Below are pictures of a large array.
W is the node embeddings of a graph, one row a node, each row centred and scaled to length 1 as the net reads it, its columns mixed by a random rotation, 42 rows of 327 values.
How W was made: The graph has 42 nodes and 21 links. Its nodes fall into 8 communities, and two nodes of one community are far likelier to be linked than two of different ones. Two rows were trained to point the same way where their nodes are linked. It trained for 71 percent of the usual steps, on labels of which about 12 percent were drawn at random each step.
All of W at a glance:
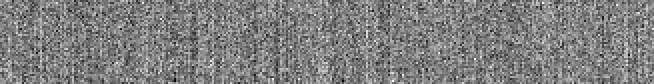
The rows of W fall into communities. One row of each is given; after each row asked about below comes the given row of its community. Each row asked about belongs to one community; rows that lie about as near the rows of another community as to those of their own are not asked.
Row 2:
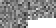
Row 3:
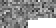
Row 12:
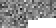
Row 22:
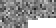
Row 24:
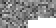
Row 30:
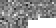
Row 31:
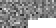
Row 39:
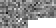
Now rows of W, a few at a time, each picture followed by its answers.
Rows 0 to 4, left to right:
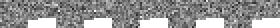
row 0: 39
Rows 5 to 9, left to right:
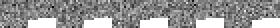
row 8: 12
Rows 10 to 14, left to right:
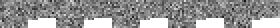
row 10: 22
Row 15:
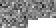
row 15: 12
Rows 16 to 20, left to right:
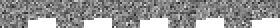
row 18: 3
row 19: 22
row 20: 2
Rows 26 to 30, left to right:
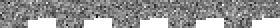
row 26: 24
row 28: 12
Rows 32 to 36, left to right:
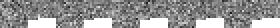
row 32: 30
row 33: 3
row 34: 31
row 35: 31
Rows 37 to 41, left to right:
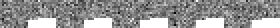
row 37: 3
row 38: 22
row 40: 39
